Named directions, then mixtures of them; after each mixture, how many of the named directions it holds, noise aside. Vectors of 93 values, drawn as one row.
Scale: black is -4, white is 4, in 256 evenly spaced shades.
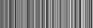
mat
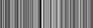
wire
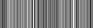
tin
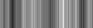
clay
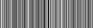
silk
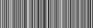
three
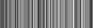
three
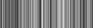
two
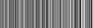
one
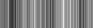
two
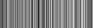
three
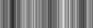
one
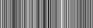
three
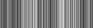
three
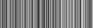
three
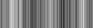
one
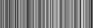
two
